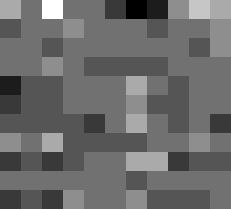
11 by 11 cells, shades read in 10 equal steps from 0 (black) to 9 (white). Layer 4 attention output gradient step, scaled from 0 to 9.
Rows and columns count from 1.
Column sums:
36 39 44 43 40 40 45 39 39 45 45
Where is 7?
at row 1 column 10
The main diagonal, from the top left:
6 4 3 4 4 4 6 4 2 4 4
